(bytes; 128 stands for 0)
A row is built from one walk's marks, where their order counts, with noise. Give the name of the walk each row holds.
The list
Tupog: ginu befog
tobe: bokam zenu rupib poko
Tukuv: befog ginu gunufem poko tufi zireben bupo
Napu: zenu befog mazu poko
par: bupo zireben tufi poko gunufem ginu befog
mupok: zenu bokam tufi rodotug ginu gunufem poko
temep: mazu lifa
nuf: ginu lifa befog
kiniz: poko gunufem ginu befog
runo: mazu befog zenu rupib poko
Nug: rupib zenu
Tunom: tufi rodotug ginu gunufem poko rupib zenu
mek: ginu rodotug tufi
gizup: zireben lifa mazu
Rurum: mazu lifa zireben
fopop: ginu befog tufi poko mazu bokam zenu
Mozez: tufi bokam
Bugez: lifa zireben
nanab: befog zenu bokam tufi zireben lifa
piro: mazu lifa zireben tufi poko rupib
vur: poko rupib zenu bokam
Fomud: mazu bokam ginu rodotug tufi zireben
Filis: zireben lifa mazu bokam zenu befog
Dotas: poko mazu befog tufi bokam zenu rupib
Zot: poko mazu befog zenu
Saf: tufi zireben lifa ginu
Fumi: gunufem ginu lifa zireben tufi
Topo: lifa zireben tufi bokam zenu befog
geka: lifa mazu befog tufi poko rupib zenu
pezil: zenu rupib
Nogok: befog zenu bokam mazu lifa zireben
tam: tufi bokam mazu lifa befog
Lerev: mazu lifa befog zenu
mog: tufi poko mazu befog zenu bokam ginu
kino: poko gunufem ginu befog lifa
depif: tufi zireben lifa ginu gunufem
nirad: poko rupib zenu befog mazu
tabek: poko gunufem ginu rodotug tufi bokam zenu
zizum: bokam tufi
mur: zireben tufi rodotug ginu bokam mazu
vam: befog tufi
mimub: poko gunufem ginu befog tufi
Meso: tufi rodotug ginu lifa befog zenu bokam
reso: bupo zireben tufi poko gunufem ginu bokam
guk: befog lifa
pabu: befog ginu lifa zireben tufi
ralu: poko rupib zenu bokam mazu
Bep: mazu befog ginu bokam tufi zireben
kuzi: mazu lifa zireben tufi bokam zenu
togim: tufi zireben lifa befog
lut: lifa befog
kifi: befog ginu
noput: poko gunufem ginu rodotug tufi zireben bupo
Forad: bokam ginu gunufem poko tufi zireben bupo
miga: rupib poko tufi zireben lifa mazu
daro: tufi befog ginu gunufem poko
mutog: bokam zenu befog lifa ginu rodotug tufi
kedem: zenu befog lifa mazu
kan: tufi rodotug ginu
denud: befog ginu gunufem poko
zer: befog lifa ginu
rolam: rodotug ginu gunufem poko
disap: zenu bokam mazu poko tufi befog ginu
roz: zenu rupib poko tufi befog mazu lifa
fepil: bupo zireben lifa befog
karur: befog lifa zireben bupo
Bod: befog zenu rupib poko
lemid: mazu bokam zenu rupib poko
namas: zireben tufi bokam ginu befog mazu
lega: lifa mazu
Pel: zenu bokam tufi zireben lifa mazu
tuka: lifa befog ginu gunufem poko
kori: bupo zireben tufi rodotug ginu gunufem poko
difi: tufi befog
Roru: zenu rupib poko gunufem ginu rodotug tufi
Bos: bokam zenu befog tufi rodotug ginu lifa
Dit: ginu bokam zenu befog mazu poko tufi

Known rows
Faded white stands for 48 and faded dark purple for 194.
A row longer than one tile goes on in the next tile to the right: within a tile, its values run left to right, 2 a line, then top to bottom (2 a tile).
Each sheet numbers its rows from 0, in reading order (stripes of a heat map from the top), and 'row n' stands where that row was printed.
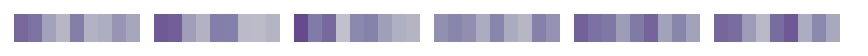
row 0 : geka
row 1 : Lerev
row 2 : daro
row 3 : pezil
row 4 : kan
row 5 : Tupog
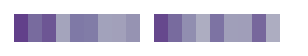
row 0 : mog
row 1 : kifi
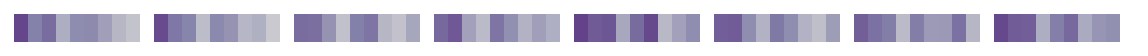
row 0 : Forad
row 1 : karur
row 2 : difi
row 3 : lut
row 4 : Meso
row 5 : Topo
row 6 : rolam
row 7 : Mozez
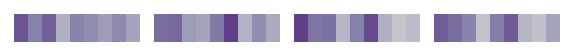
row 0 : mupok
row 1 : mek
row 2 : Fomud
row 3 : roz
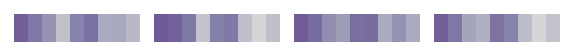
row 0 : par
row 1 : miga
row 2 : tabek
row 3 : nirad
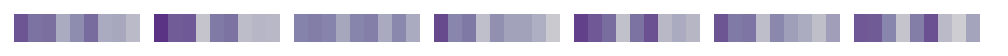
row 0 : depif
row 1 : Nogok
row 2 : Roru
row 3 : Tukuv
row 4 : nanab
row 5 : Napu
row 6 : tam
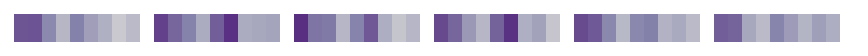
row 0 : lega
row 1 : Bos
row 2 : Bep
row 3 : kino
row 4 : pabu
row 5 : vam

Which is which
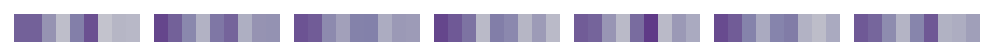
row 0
fepil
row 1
fopop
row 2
zizum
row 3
Bugez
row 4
nuf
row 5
kuzi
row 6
Dit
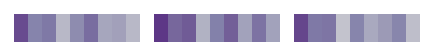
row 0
kori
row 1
reso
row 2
denud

